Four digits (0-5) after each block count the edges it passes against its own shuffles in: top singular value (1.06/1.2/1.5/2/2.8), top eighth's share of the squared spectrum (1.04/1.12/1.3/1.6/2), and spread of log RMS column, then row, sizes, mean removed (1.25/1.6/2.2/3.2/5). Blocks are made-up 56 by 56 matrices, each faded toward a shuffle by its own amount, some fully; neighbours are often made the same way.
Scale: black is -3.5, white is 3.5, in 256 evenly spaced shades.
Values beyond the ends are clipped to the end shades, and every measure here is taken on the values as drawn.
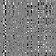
4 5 3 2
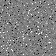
0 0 0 0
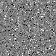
0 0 1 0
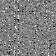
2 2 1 0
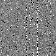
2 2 2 0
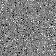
0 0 1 0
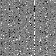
3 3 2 0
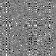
4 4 3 2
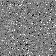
0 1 0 0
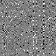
4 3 2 1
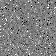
0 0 0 0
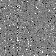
2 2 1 0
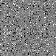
3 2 1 1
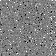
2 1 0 0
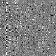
4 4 2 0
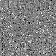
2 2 0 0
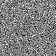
0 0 0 0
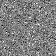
0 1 0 0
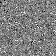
0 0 0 0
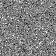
0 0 0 0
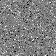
0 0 0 0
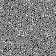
0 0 0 0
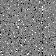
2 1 1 0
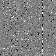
3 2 2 0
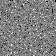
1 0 0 0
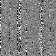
2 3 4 0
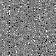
2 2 2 0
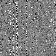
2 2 2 0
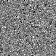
1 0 0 0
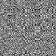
4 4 2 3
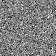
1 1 0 0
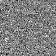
3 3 1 1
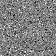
1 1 0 0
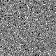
1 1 0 0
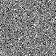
1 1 0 0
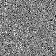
2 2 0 0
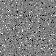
2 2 0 0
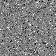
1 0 0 0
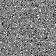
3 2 0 1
